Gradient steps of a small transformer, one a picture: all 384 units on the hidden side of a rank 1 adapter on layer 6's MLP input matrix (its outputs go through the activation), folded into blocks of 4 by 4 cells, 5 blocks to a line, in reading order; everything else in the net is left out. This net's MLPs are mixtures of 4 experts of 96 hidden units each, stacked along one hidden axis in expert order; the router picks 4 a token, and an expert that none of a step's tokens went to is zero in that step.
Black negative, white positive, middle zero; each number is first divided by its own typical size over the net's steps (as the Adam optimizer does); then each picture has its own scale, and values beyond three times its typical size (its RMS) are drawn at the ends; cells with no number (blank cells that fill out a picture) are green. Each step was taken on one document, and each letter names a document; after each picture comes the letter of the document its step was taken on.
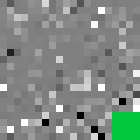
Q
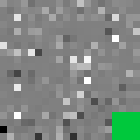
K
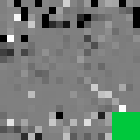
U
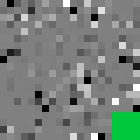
Q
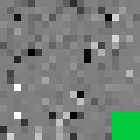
K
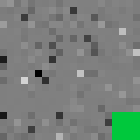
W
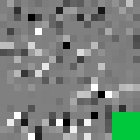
U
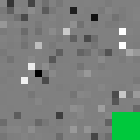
W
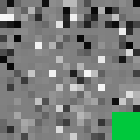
Q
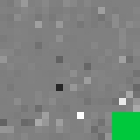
Q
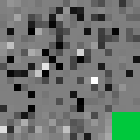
U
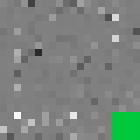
K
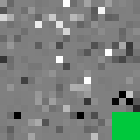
Q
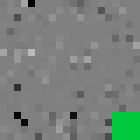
K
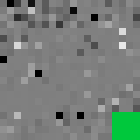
W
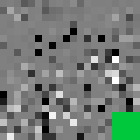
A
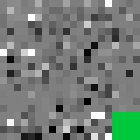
U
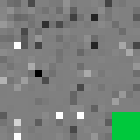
W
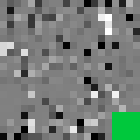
U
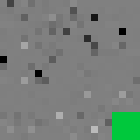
W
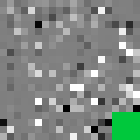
Q
